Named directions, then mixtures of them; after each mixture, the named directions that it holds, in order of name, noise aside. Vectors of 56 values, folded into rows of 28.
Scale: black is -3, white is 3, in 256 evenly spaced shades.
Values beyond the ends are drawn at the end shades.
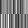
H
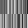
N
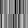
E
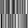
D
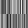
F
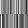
D, E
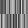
E, F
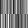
H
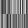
F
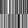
E, N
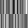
D, H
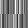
E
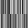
D, F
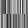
F
